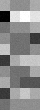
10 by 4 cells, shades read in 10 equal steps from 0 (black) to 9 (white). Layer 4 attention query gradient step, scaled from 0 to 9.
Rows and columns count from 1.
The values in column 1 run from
0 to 7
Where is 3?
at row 8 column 3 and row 8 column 4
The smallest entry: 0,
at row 2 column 1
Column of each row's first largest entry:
1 3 4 1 1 3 4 1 3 2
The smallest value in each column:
0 4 3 2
